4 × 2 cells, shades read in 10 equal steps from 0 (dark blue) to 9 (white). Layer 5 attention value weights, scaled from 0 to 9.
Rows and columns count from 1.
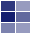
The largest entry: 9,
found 2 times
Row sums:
6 3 9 18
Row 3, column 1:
4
